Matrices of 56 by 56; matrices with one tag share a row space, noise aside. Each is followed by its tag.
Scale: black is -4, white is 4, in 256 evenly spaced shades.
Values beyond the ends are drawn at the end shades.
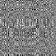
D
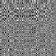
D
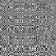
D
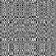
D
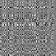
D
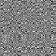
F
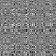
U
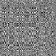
D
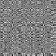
F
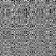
U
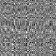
U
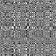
U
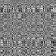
F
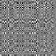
D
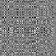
D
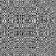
D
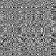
F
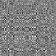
D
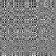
D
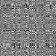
U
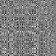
D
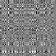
D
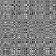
U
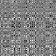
U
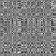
F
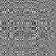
D
